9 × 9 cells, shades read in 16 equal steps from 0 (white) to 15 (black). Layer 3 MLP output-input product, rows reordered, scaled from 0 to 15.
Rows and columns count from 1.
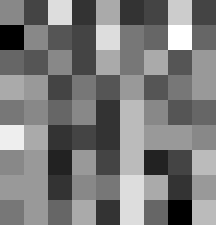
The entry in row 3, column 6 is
8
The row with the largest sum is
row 7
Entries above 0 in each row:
9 8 9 9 9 9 9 9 9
